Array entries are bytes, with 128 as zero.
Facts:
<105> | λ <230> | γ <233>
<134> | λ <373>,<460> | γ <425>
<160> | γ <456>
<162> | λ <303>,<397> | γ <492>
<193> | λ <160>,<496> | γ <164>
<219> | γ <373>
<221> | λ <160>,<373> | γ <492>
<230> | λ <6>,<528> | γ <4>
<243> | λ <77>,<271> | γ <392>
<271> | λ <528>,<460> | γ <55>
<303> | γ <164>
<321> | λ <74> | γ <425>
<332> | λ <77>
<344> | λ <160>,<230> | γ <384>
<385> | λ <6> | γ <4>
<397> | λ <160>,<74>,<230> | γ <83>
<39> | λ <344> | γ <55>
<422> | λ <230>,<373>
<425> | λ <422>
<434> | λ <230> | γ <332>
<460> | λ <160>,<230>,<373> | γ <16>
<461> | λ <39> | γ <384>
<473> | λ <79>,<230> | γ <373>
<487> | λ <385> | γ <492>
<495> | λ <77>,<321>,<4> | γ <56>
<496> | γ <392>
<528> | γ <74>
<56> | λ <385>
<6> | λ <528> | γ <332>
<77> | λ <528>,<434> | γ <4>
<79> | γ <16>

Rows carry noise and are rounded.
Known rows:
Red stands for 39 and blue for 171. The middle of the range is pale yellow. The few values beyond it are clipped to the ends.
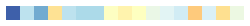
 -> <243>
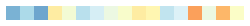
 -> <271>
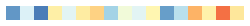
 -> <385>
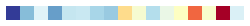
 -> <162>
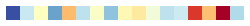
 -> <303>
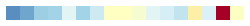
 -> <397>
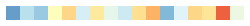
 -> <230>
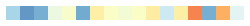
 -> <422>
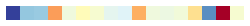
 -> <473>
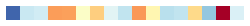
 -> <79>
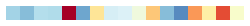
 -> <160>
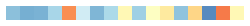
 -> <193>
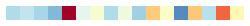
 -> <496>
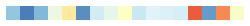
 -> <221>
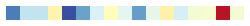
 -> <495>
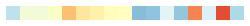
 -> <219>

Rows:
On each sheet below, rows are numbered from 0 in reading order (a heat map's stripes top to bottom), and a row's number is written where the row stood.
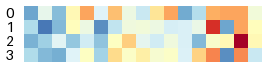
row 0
<528>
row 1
<134>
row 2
<321>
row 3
<425>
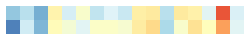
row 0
<105>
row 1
<434>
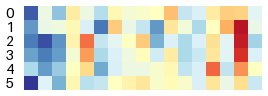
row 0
<77>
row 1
<4>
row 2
<461>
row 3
<344>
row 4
<460>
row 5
<332>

